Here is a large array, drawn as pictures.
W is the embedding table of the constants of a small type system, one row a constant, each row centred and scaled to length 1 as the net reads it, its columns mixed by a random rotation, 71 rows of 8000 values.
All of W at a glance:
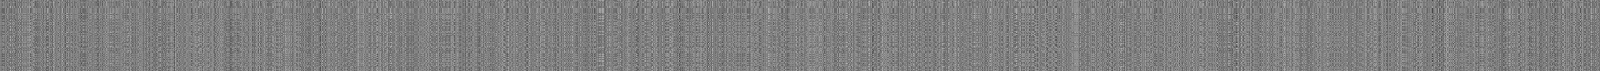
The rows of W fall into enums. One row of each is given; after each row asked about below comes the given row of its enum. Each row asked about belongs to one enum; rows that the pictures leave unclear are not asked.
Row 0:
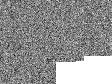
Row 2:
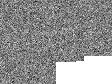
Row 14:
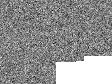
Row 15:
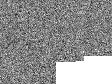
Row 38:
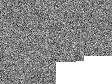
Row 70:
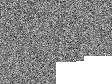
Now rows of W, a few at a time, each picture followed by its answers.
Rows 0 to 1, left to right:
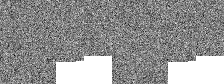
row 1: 38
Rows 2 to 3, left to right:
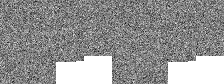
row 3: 38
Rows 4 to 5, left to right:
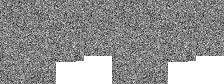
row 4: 38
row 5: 38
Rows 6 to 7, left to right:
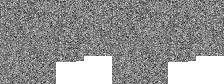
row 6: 70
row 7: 70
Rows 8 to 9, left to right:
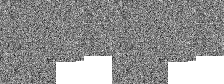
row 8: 0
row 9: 0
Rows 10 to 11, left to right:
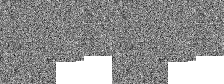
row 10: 0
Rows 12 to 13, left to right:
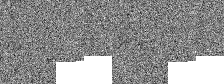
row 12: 0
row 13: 15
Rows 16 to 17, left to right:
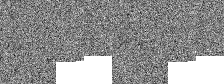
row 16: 0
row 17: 15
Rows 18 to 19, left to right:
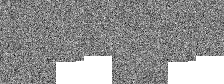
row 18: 0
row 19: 38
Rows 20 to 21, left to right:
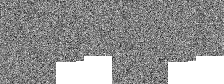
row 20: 70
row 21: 0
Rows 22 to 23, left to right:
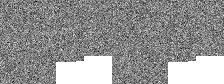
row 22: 2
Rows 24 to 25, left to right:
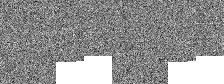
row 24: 2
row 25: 0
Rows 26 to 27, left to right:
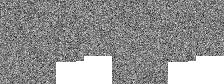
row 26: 70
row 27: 38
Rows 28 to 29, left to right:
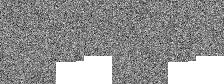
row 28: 38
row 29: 70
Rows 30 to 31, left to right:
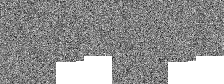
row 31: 0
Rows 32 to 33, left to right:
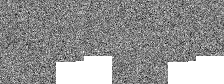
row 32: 15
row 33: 14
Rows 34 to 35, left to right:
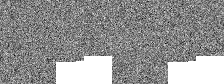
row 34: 0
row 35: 14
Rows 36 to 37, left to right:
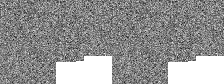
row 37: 70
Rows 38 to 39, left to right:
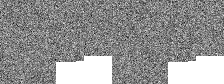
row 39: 70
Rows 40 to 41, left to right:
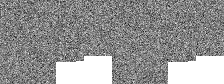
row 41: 38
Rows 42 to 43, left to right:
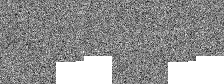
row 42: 15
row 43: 2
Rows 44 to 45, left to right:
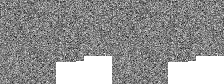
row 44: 70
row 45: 70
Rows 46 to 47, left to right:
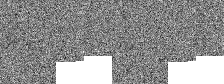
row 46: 15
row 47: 0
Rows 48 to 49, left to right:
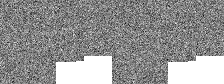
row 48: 2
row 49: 38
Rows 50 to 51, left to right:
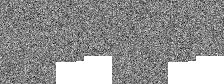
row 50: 14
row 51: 70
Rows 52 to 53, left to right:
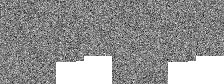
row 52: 70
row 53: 38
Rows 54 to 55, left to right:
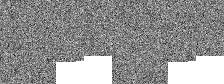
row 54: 0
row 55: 38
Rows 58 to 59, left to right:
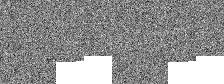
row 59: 2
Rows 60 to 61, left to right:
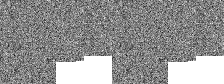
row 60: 0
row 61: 0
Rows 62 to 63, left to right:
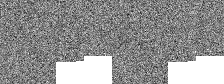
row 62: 70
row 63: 15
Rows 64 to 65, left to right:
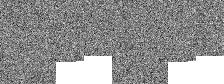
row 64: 38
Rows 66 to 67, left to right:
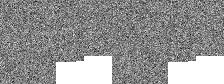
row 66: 2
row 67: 70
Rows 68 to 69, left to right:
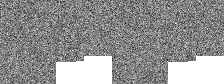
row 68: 70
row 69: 38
